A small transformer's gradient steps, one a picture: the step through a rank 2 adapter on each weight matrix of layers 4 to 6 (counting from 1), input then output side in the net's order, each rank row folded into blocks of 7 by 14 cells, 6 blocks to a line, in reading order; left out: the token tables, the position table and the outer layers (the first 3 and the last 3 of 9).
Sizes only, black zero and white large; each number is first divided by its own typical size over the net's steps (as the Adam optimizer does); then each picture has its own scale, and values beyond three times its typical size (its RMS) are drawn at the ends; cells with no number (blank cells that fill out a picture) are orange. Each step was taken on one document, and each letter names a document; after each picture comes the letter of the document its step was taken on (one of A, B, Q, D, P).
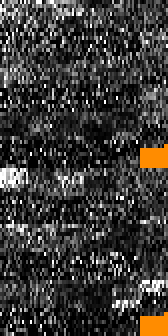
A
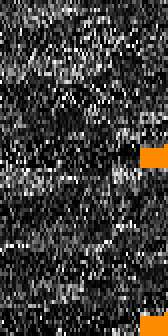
A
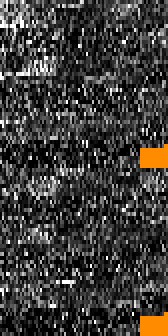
A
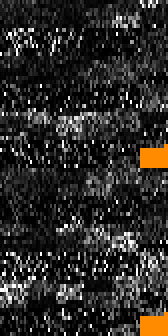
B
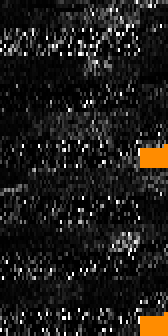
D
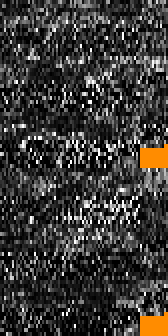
A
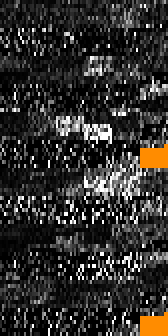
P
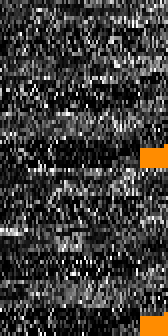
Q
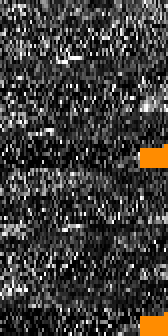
A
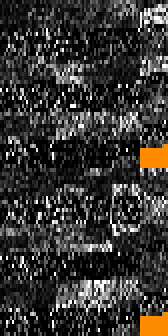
Q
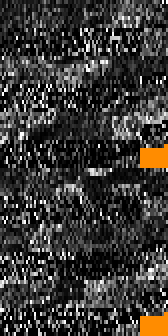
Q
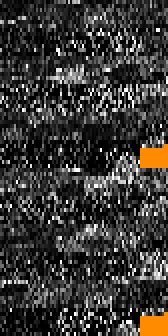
P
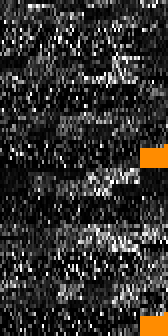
B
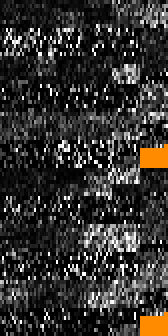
B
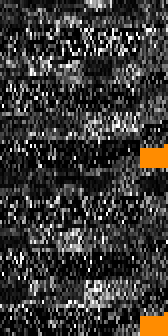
Q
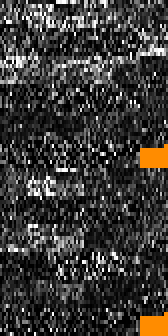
A
